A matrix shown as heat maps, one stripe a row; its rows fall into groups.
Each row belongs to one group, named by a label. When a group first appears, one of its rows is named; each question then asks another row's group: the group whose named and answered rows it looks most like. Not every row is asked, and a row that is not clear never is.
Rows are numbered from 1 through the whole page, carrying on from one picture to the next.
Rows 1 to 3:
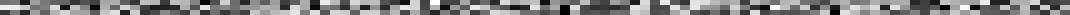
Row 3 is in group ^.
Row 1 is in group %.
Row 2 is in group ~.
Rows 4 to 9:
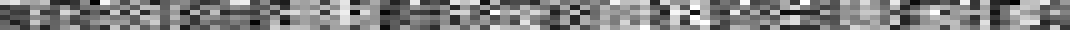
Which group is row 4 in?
~
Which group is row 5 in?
%
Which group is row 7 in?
%
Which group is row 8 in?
%
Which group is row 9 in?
^
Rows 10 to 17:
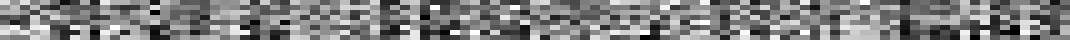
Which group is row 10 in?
~
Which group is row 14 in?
%
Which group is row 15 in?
~
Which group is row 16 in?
~
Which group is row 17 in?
~
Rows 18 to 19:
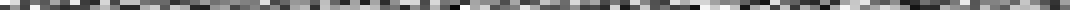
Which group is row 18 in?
~
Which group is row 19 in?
%
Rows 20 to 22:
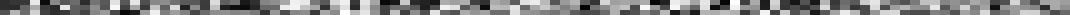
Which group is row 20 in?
^
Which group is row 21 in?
^
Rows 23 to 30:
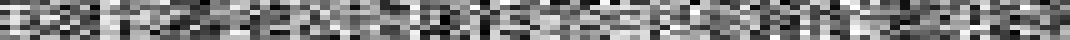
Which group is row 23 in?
^
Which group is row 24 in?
~
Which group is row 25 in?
%
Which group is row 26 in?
~
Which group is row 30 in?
~
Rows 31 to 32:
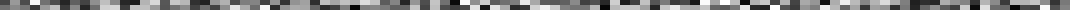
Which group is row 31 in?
%
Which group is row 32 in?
~
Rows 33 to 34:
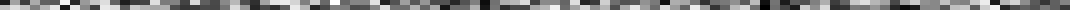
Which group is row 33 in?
^
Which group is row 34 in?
~
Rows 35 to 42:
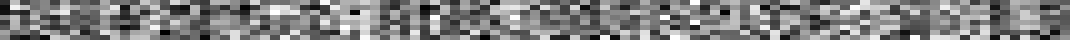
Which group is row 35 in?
%
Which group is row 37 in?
^
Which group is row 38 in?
%
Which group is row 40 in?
%
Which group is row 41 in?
~
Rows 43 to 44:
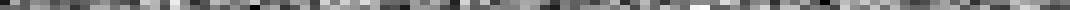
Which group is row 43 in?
%
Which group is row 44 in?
%
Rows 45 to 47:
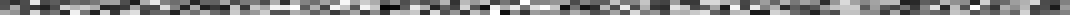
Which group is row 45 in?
%
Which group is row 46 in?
^
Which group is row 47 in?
~
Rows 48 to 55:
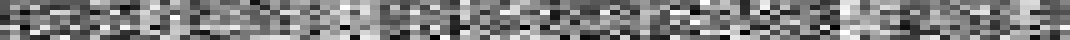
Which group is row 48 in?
%
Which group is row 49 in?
%
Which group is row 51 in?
%
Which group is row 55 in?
^
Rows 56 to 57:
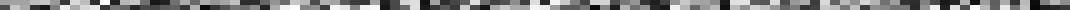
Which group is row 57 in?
^
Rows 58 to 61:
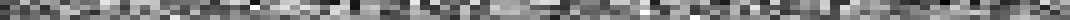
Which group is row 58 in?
~
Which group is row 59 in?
^
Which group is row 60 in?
^
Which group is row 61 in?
%
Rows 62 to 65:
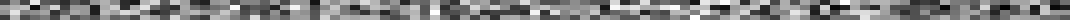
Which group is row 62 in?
%
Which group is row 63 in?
~
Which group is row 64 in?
~
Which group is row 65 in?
%
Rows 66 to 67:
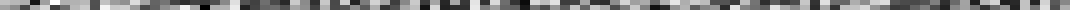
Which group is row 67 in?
~
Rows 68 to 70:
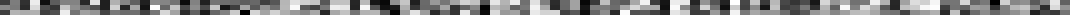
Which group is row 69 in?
^
